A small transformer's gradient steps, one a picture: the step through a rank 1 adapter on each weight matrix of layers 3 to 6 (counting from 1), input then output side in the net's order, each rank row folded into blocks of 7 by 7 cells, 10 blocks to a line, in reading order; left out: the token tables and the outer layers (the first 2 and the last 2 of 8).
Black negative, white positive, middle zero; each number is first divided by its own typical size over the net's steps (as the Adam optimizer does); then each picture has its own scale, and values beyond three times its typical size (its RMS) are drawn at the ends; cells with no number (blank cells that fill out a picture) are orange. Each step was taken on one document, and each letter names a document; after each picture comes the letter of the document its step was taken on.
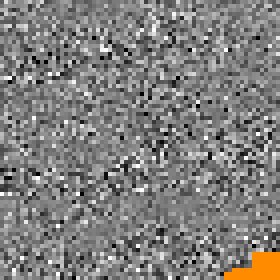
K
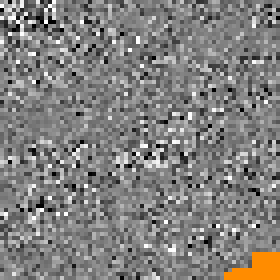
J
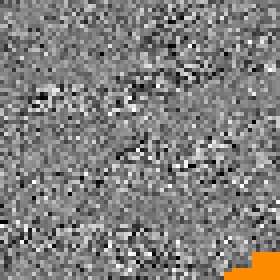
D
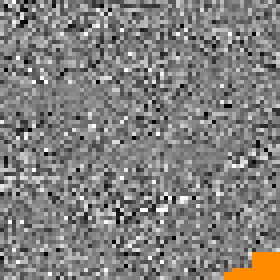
K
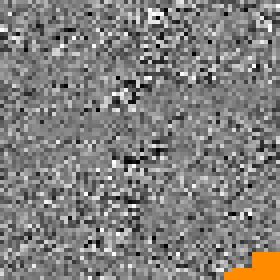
D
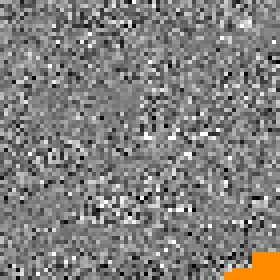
J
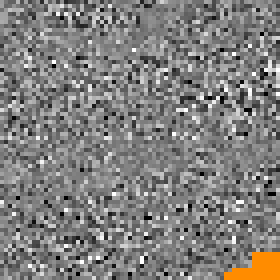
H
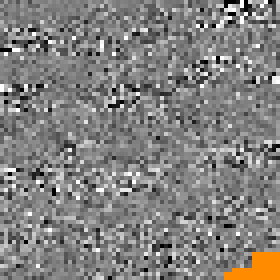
D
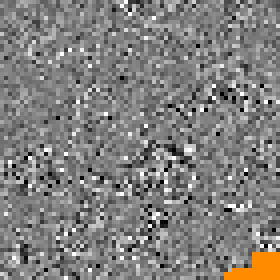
J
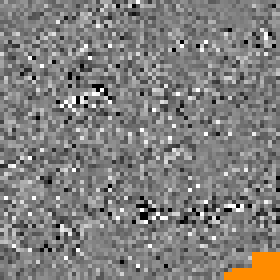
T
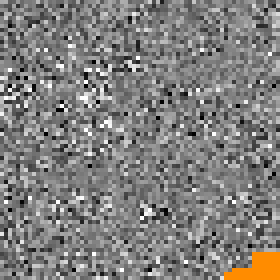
K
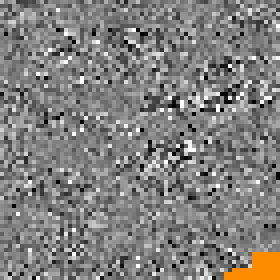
J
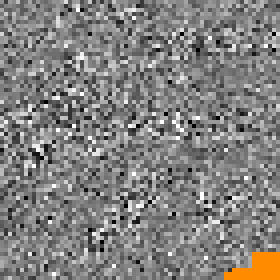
H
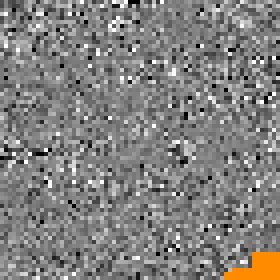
J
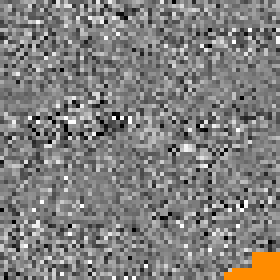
H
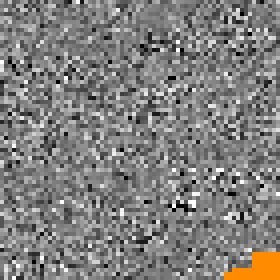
H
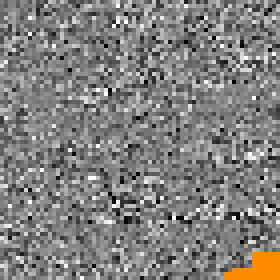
K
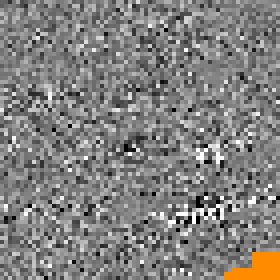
D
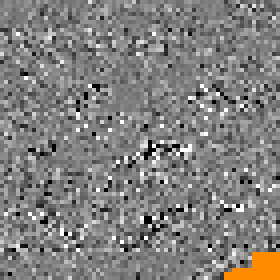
J
